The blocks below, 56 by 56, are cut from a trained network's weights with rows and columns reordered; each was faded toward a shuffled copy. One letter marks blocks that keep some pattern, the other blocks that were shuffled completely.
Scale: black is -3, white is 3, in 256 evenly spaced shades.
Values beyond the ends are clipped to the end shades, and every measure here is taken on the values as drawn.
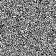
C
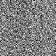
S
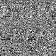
S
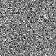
S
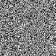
S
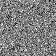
C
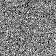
C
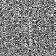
S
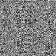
S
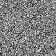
C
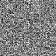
S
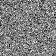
C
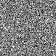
C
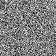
C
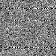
S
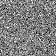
C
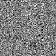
S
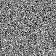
C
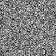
S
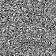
S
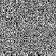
S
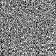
S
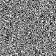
S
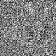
S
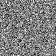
C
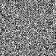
S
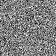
C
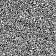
C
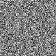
S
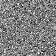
C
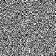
S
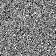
C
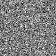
S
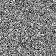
C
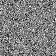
C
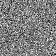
C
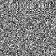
S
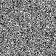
C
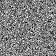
C
